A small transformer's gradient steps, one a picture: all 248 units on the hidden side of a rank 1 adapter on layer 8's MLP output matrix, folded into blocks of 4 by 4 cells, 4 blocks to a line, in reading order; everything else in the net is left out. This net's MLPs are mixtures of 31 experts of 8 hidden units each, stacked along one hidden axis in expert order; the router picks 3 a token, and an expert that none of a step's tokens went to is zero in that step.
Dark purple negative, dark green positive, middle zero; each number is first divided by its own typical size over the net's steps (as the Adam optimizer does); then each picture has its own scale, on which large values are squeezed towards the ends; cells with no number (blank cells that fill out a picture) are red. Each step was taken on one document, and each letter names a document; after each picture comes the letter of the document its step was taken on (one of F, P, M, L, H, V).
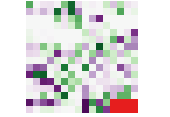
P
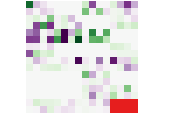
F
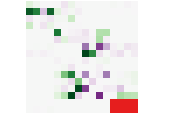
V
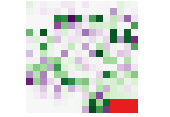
P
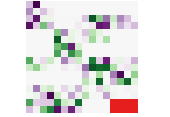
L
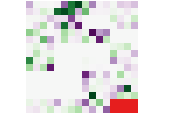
F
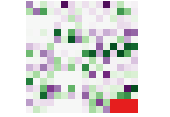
P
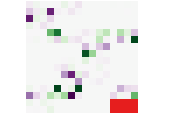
V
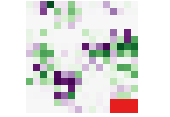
P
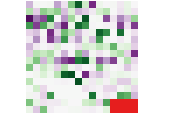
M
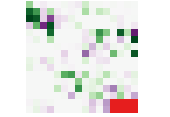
V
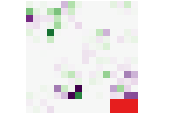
V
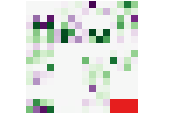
F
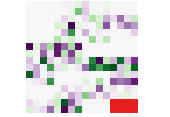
L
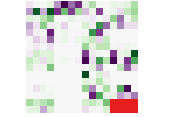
F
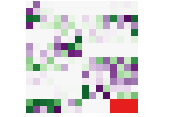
L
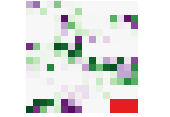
L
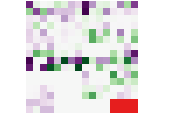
M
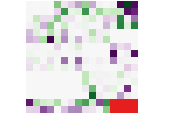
F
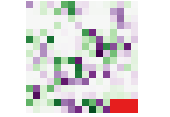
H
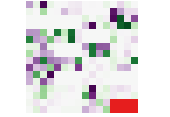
H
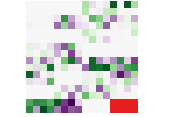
L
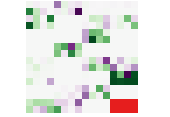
L
